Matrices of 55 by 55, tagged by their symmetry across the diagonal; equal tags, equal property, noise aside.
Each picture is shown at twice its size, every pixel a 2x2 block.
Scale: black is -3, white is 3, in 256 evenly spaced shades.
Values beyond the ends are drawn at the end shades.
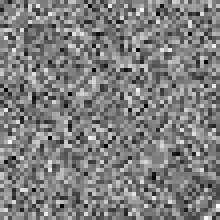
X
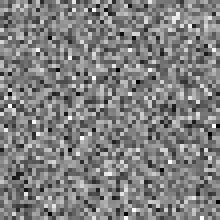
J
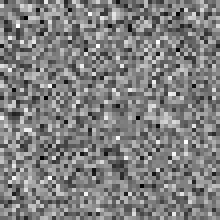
J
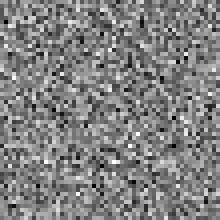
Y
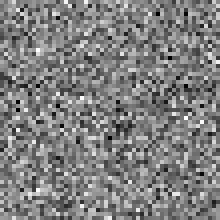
Y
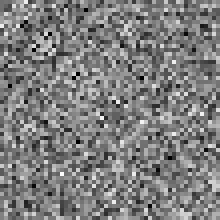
X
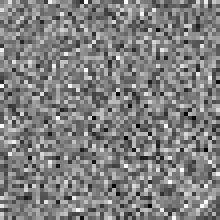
X
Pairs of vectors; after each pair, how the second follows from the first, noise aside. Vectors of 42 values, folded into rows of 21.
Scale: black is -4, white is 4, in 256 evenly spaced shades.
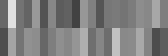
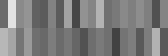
sign-scrambled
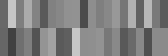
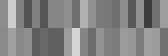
sign-scrambled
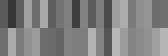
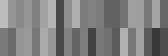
reversed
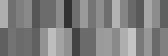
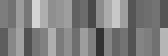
reversed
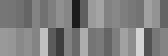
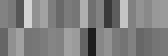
reversed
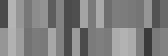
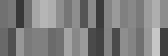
reversed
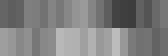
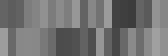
sign-scrambled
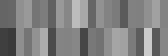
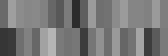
sign-scrambled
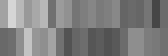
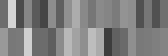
sign-scrambled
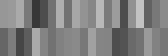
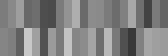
reversed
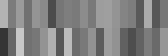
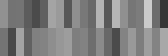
reversed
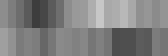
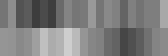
reversed
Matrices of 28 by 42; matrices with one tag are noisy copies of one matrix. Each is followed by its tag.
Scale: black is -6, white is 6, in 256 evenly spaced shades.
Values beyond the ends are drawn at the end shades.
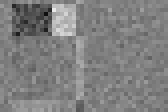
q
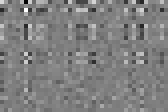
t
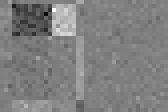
q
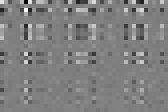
t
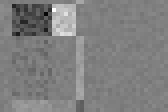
q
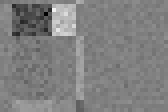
q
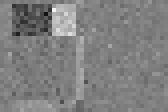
q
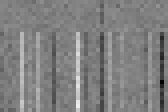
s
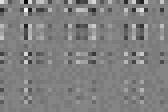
t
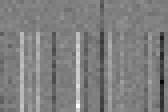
s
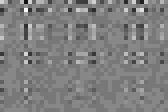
t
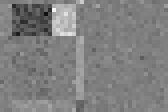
q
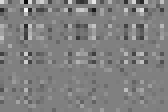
t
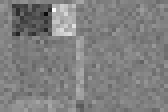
q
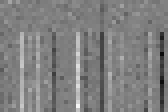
s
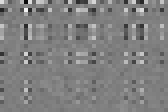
t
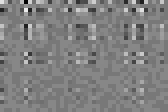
t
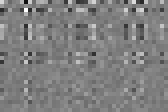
t
